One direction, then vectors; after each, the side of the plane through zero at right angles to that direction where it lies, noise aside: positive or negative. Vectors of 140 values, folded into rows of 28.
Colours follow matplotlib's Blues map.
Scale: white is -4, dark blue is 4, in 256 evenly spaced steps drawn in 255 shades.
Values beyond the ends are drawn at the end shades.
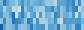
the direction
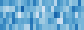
positive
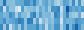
positive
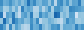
positive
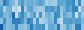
positive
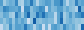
negative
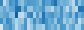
negative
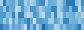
positive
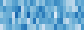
negative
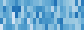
negative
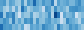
positive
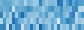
positive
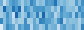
negative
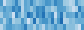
negative
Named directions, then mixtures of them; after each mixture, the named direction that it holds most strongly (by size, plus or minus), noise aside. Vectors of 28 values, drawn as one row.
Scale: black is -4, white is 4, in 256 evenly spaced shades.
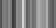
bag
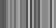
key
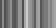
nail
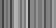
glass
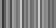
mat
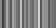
mat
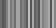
key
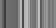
nail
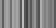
nail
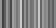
mat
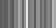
nail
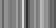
nail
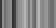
bag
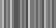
glass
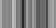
bag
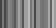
nail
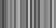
key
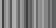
nail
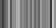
key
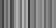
glass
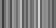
mat
